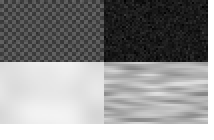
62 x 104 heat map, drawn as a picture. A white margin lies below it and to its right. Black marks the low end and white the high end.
The table splits into 2 rows of 2 panels. Panel 1,1: low, checkered. Panel 1,2: very low, fine-grained, faint in contrast. Panel 2,1: very high, smooth, faint in contrast. Panel 2,2: high, streaked across.
